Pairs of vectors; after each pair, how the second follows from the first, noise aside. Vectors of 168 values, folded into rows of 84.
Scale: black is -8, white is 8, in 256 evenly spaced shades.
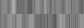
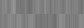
shrunk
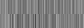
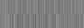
shrunk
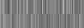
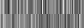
scaled up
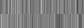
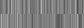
copied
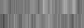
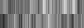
scaled up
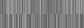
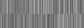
wrapped around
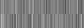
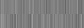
shrunk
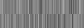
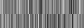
scaled up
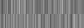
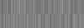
shrunk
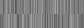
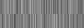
wrapped around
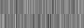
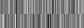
scaled up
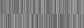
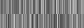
scaled up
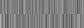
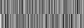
scaled up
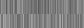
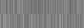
shrunk
